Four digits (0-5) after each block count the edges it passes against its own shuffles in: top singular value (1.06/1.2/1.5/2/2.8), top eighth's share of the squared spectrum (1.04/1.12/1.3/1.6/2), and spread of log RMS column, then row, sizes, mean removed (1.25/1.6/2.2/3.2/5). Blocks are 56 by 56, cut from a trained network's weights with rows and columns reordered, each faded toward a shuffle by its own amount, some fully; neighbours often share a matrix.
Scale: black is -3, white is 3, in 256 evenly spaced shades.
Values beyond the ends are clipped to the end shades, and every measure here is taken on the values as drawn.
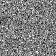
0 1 0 0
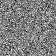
0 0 0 0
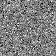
0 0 0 0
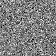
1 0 0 1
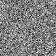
2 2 0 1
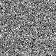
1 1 0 0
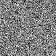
0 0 0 0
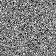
0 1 0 0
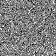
0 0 0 0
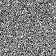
1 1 0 0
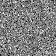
0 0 0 0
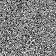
0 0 0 0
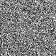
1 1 0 0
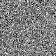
2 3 1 1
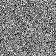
1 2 0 0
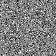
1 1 0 0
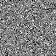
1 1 0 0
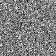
1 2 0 0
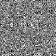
2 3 2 2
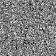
2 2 1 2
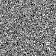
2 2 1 1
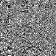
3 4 2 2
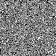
1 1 0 0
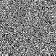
3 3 1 1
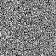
2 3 1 0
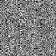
3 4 2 1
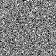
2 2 1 0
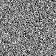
2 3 1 0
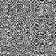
4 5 2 2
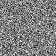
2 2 0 0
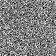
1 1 0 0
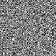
3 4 2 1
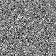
1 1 0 0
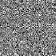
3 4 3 2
